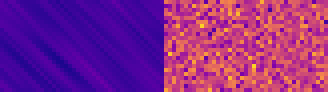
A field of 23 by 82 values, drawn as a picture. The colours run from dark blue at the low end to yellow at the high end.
It is made of 1 by 2 panels. Panel 1,1: very low, slanting down to the right, faint in contrast. Panel 1,2: middling, fine-grained, strong in contrast.
